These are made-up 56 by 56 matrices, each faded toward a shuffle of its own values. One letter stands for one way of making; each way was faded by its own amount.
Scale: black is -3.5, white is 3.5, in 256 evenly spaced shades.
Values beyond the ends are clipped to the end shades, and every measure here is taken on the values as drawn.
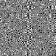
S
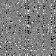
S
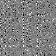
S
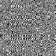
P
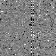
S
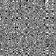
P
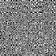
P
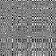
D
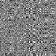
P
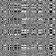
D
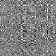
S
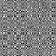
D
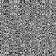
P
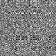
P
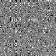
S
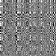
D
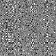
S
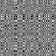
D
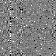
S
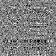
P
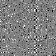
S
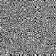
P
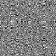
P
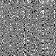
S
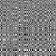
D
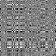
D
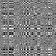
D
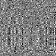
P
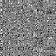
S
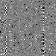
S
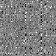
S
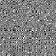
P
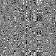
S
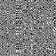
S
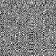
P
